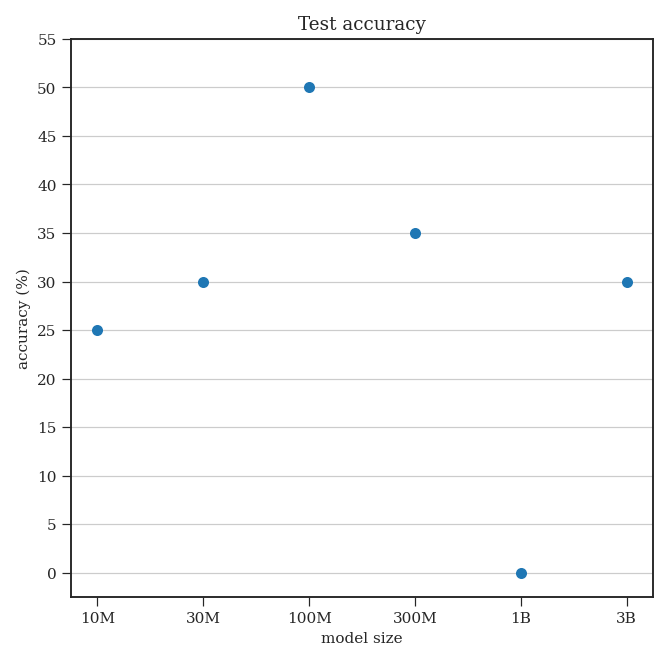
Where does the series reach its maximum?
100M
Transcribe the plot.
Title: Test accuracy
x-axis: model size, ticks 10M 30M 100M 300M 1B 3B
y-axis: accuracy (%), ticks 0 5 10 15 20 25 30 35 40 45 50 55
Values:
25 30 50 35 0 30
